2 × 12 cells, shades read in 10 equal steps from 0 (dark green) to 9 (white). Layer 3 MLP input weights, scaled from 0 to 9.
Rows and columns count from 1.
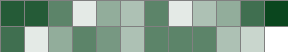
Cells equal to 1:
2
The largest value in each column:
2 8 5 8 5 6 3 8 6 6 7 9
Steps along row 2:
up down down up up down same same up up up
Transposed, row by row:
1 2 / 1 8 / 3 5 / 8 3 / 5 4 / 6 6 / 3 3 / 8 3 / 6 3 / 5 6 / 2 7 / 0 9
